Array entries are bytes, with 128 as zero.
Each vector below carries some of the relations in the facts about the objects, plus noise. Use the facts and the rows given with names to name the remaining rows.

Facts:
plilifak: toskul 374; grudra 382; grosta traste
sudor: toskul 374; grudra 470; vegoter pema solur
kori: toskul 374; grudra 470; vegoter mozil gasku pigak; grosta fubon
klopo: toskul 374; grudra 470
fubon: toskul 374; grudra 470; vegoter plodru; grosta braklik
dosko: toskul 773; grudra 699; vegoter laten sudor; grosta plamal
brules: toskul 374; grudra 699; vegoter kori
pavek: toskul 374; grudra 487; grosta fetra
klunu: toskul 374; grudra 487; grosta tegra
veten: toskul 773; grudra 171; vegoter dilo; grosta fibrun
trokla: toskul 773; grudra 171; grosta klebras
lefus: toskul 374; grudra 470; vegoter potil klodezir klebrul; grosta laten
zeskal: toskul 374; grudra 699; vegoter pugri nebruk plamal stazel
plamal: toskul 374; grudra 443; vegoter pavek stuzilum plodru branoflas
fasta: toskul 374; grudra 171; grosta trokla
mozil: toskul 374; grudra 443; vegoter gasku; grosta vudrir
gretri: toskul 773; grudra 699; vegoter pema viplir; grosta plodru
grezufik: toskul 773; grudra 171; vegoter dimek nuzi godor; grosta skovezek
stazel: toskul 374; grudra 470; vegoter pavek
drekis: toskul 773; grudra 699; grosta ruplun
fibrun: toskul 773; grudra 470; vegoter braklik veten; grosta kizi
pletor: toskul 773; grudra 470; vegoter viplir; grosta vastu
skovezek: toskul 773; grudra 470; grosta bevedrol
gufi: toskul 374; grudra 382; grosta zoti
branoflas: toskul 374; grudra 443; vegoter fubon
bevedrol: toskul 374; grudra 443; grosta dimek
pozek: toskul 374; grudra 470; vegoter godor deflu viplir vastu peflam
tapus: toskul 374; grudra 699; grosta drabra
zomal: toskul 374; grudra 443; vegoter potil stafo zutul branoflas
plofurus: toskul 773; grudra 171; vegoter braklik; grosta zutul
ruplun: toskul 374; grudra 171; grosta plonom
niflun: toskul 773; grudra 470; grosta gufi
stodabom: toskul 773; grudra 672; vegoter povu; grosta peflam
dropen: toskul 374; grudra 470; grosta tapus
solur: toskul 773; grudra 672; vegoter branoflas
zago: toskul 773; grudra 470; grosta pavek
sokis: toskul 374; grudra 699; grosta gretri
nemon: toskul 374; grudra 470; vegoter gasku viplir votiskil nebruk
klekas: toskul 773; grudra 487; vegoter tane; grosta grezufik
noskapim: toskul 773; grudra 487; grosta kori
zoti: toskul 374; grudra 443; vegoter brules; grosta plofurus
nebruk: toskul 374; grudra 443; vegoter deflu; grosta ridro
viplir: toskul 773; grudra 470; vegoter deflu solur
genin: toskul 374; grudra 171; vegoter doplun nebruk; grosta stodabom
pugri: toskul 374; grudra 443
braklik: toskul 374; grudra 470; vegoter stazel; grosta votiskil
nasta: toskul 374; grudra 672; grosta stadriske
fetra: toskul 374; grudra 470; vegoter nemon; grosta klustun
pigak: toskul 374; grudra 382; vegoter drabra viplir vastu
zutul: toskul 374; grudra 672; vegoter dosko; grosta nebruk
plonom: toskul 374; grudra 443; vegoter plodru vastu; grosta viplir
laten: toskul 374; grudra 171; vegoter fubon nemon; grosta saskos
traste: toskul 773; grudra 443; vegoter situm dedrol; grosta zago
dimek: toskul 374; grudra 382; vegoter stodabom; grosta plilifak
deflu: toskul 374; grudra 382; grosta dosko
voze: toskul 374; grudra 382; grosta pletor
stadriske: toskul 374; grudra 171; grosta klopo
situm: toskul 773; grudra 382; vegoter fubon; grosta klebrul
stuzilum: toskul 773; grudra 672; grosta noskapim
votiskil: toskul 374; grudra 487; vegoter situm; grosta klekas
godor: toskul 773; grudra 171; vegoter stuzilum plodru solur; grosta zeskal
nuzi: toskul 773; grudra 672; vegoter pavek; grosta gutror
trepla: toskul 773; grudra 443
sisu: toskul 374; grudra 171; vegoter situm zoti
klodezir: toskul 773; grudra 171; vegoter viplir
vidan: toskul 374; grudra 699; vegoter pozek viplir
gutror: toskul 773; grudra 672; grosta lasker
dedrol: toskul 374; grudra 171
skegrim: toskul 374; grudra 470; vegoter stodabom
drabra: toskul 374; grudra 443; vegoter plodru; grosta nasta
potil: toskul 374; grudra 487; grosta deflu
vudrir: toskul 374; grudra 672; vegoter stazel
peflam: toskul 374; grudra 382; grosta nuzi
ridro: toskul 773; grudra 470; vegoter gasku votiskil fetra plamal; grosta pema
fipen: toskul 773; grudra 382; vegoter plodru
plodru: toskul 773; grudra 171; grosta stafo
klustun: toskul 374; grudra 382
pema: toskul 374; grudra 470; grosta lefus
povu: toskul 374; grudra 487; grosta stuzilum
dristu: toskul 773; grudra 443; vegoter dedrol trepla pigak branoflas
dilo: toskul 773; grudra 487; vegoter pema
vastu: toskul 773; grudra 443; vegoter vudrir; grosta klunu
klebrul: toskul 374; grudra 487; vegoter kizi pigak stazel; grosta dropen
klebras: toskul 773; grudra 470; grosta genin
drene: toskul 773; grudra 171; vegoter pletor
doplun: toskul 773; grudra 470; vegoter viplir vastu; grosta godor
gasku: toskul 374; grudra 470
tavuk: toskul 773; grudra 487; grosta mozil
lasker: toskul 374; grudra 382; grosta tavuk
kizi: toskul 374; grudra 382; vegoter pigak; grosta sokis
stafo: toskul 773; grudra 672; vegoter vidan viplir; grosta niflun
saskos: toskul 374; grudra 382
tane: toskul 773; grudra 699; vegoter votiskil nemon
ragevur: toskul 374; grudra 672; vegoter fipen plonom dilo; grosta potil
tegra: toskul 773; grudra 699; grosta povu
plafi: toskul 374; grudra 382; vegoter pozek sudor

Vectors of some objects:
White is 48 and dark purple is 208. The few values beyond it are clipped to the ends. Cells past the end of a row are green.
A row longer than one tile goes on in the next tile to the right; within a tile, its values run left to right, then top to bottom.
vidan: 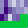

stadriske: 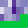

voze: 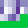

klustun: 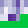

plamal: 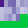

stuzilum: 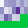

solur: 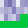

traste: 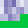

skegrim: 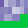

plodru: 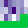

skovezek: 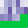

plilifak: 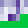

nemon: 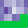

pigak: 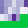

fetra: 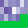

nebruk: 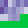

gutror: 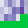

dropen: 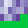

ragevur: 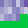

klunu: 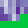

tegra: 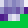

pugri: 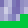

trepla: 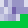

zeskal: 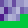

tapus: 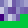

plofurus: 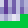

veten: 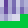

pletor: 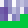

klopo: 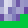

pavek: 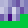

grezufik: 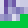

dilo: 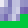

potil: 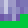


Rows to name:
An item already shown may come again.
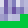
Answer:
drene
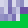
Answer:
klebras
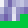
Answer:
klekas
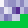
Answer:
stuzilum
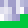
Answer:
situm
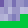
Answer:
zomal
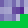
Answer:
fasta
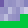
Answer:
zomal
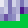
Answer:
tavuk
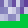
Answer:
vudrir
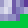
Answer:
nasta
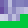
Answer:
zoti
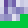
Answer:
grezufik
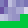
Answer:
nebruk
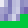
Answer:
dilo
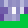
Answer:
kori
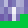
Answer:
votiskil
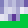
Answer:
plafi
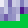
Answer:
tavuk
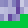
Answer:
bevedrol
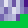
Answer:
klebrul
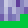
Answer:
gasku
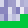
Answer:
vastu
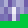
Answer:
votiskil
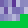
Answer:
sisu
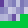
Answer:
mozil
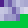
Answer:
plonom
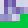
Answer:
grezufik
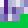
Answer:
klodezir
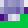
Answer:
tegra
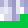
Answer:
situm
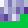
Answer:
noskapim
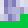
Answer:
traste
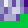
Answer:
klebrul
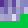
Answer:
laten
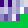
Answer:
fubon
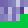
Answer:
genin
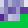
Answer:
drekis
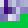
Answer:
gretri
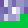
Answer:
stazel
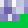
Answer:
doplun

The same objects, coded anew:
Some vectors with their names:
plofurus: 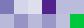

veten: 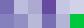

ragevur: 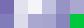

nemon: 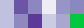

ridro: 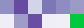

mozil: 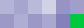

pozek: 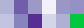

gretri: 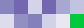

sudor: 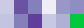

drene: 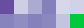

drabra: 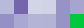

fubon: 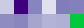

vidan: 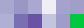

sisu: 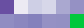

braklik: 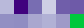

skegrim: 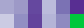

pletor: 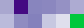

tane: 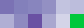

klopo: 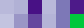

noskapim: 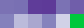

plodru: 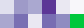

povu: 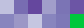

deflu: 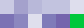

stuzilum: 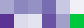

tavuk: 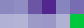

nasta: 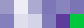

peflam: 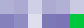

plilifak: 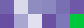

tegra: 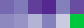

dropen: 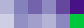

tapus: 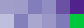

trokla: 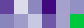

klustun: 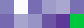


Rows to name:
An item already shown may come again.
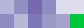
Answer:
trepla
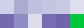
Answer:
deflu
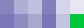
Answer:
godor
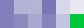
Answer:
godor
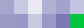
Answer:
kizi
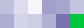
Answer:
zutul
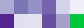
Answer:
stuzilum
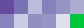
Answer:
traste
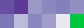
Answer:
klekas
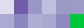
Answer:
potil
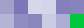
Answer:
klebrul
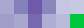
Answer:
dilo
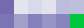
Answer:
plafi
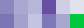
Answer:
situm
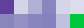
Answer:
drene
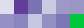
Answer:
pavek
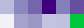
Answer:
niflun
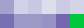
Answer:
pigak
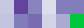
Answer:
fetra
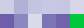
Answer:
deflu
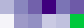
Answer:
niflun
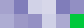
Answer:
klebrul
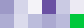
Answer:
stafo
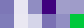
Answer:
gutror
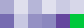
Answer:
vudrir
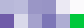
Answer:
solur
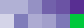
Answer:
sokis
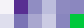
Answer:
pema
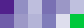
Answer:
grezufik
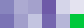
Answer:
situm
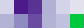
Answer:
viplir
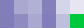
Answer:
godor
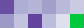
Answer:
dristu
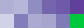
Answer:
sokis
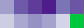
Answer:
klebras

